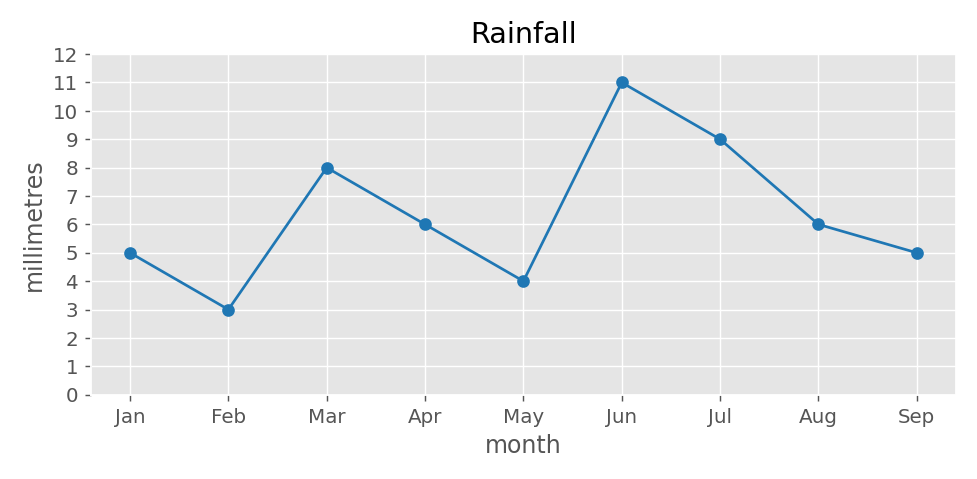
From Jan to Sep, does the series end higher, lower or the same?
the same
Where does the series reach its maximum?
Jun
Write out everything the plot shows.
Title: Rainfall
x-axis: month, ticks Jan Feb Mar Apr May Jun Jul Aug Sep
y-axis: millimetres, ticks 0 1 2 3 4 5 6 7 8 9 10 11 12
Values:
5 3 8 6 4 11 9 6 5
